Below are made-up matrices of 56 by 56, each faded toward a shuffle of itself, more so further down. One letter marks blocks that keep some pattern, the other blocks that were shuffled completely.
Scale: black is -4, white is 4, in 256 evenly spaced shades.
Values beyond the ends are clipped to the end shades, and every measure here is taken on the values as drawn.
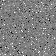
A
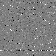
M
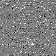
M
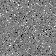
A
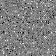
M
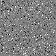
M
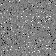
A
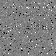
M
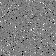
A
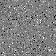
M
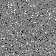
A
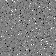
A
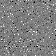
M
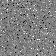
A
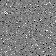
M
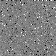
M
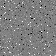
A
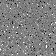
A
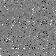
M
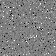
A
